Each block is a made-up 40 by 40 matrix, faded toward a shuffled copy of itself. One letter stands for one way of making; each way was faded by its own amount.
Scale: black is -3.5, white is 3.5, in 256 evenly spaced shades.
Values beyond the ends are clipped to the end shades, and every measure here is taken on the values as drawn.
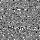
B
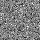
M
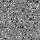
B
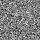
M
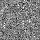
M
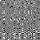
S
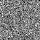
M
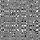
S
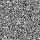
M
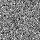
M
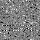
B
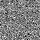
M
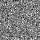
M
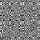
S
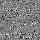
B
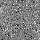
B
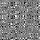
S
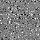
B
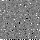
B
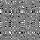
S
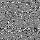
B
